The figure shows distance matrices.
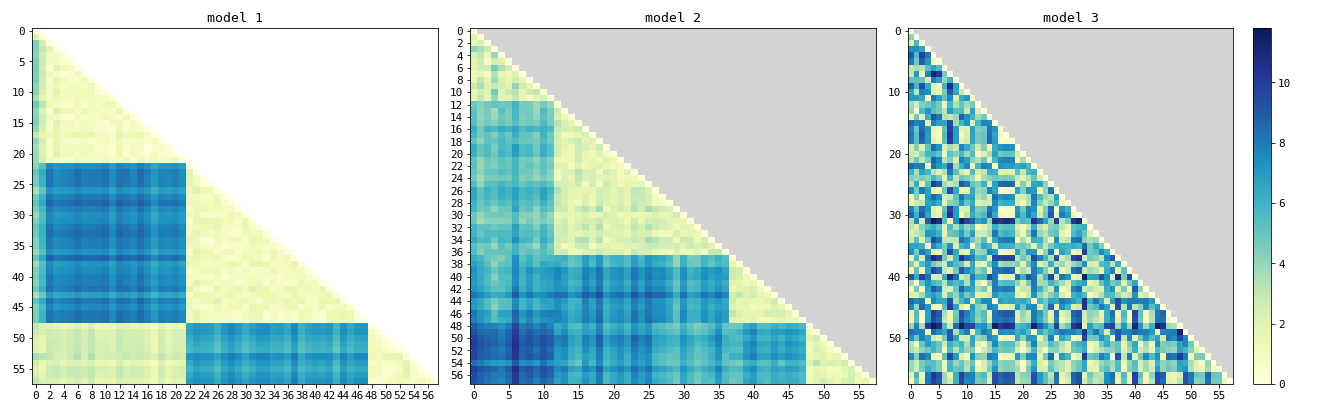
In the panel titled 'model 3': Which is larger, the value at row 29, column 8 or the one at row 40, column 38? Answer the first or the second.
the first
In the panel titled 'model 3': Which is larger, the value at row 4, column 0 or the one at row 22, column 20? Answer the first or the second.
the first
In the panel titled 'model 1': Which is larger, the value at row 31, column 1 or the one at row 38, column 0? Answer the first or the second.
the first
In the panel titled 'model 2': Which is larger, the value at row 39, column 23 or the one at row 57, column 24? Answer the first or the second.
the first
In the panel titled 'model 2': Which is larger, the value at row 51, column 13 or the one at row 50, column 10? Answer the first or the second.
the second
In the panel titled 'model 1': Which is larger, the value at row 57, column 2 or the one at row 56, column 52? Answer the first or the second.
the first
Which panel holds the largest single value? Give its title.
model 3
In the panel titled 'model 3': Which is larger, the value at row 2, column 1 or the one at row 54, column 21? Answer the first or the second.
the first
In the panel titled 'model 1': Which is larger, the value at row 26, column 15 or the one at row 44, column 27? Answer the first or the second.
the first
